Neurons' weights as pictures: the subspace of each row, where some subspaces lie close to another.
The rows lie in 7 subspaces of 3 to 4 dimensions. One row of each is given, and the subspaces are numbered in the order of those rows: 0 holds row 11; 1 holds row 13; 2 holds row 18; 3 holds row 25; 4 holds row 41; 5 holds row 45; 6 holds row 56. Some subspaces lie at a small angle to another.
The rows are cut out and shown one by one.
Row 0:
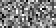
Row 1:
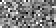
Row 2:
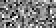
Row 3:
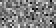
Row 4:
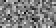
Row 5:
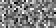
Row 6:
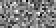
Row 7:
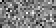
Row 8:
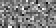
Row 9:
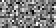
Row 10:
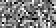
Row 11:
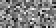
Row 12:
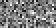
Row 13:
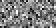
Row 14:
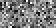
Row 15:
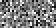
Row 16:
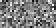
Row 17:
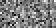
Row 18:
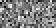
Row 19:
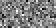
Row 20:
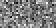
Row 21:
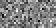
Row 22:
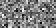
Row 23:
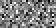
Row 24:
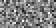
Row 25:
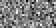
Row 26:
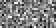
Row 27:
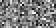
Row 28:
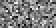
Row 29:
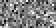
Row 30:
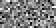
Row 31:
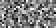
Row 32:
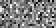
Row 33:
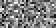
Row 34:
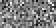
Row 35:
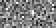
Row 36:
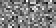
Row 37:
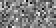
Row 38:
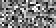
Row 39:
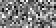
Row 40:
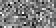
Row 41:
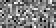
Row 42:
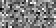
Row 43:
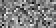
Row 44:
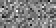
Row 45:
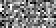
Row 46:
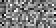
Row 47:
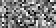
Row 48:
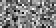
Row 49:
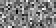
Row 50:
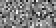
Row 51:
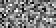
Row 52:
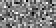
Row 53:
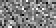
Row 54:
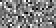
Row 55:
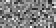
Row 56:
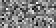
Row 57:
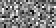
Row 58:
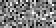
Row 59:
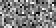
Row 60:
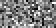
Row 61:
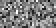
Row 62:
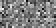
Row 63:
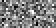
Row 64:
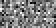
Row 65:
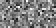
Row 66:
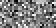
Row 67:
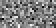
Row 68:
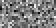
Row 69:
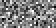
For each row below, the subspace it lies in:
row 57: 5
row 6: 2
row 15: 4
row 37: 5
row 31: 0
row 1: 2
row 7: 2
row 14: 5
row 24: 2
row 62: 5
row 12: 3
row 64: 5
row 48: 0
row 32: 2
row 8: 1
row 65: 0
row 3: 5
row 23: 2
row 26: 4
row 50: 3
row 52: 6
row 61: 3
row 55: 4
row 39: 1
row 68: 2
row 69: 6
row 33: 6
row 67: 5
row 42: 5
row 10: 0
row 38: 6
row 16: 4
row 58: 3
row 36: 6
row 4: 0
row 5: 0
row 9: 5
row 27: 0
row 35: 6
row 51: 3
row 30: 4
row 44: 6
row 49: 3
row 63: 6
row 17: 2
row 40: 4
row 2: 2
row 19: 1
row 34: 4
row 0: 1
